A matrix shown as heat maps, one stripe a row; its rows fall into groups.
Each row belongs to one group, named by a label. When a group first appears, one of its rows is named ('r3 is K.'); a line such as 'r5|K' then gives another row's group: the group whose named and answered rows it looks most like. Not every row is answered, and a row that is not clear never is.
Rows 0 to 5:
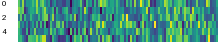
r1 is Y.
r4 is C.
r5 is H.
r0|H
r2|Y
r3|C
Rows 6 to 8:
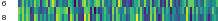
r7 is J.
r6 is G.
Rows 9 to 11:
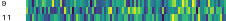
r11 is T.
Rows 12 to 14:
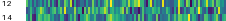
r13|G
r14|H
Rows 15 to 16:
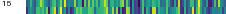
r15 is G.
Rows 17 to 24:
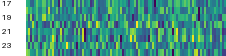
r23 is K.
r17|H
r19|H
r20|T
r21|Y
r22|Y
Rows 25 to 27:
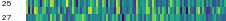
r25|K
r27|G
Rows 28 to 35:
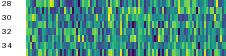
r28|H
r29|C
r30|J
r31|T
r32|J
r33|J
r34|H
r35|T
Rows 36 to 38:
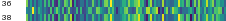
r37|T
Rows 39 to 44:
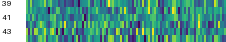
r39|H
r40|T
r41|Y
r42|G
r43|K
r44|T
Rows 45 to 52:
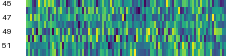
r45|Y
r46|G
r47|K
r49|T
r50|K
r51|Y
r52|Y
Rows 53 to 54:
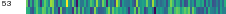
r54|H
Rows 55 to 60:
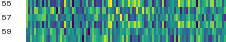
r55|C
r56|K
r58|C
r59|G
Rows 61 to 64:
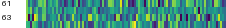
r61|T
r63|K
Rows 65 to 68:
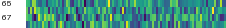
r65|J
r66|K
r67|Y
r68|G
